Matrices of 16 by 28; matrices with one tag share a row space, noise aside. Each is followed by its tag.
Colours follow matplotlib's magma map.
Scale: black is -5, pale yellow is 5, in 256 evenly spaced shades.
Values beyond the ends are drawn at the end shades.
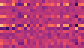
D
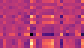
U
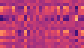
D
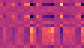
U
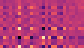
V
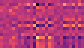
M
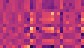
U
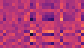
U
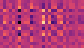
V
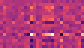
U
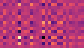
V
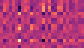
V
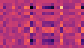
U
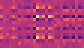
M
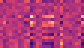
U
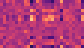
U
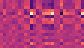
U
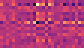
M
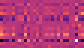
D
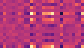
U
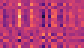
V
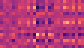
M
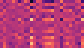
U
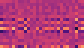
D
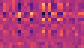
V
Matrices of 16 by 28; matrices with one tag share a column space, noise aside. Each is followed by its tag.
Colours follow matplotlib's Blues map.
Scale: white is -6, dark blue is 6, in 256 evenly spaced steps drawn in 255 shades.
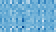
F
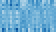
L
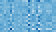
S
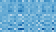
S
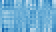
L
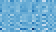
S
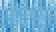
L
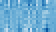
L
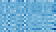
S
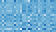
S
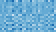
S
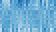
L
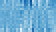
L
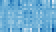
L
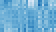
L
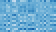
S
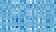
F
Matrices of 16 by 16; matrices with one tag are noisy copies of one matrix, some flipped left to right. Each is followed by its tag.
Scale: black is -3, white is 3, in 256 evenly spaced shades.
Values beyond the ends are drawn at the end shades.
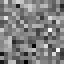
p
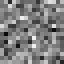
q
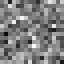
q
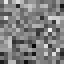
p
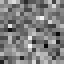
q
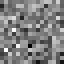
p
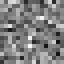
q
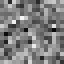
q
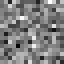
q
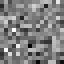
p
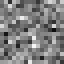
q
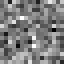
q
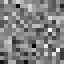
p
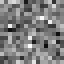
q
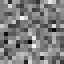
q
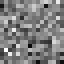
p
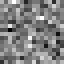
q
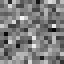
q
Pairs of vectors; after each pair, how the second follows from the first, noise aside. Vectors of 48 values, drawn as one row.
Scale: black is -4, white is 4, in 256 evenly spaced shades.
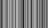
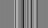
partly zeroed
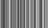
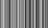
negated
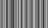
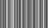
negated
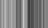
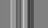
partly zeroed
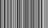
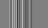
partly zeroed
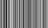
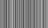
shrunk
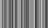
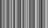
negated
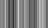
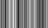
negated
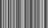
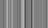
partly zeroed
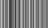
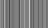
partly zeroed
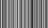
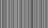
shrunk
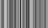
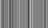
partly zeroed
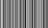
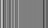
partly zeroed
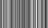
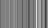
partly zeroed
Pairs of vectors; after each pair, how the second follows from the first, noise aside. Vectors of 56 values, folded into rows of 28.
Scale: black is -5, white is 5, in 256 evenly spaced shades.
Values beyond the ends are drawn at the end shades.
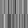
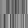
sign-scrambled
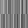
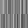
copied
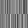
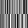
scaled up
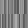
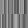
copied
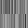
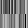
scaled up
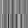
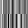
scaled up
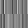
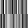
scaled up
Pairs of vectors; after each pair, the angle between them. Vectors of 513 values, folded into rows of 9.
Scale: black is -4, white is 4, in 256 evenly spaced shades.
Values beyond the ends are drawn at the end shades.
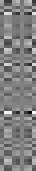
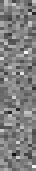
partly opposed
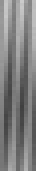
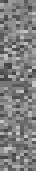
orthogonal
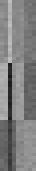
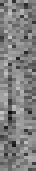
partly aligned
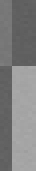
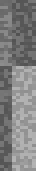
nearly parallel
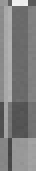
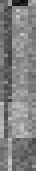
nearly opposite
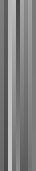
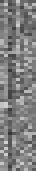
partly opposed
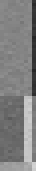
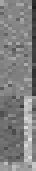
nearly parallel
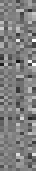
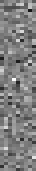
partly aligned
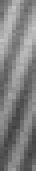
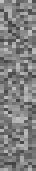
orthogonal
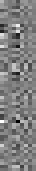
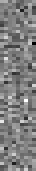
partly aligned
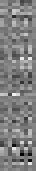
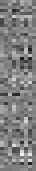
nearly opposite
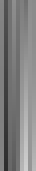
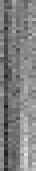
nearly parallel
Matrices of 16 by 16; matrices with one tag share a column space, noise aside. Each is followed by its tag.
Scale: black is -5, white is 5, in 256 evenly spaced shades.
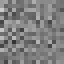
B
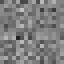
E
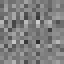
B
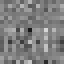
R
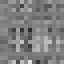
R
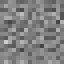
B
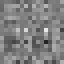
R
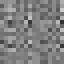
B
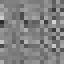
B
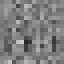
R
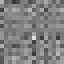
E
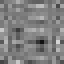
R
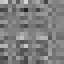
E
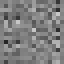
B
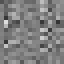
B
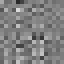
E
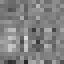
R
